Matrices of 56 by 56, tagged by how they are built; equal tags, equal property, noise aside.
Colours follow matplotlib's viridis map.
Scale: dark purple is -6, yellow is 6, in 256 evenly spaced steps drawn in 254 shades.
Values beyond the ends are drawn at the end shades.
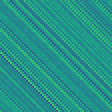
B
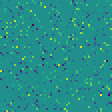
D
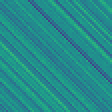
B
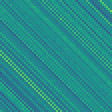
B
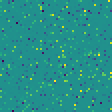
D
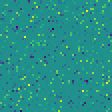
D
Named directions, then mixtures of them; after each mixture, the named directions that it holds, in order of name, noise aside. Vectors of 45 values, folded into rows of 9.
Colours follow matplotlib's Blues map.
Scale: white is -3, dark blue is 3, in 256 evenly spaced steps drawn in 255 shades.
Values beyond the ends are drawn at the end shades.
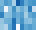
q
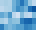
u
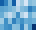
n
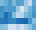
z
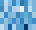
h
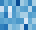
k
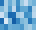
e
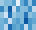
k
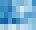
u, z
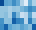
e, k, n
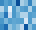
k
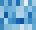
e, k, z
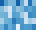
k, n, q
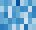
k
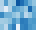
q, u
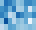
e, u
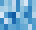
e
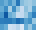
k, z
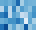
k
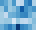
q, z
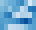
u, z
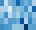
h, k, u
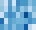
e, h, n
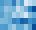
n, u, z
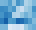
z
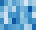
e, n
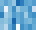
q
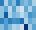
h, k, z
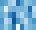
e, q
